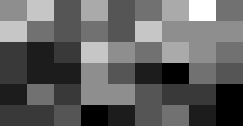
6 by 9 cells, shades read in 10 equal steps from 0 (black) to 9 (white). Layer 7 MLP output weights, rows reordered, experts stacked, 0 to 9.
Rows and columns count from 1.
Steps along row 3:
down up up down down up down down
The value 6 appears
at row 1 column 4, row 1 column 7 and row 3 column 7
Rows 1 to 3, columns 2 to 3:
7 3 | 4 3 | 1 2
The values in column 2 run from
1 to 7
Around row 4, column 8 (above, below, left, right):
5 2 0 3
